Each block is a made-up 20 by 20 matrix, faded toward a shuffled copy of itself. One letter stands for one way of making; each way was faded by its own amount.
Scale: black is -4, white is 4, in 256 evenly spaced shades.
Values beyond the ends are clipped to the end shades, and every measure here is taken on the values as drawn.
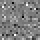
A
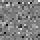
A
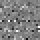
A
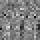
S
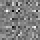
S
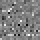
A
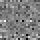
S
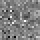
A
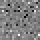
A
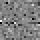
A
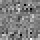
S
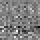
S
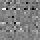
S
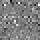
A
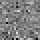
S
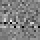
S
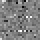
A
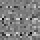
S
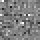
A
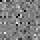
A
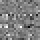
S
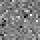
A
